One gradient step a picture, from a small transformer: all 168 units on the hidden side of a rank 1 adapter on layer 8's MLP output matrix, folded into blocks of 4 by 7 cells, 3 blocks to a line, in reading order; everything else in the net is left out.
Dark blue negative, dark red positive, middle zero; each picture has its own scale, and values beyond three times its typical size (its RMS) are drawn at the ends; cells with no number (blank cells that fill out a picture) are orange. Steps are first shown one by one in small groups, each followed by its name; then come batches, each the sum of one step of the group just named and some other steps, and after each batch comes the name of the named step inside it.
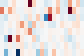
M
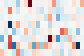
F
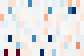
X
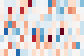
F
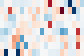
M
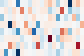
F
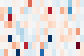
X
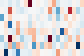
F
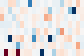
X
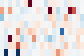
M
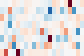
F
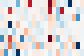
F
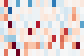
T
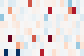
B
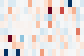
B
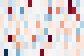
B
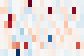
T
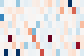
B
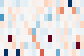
B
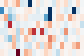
T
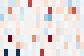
B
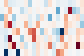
T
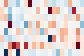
T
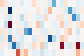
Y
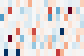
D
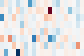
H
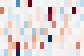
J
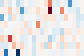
H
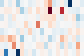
H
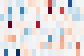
Y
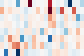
J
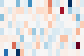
H
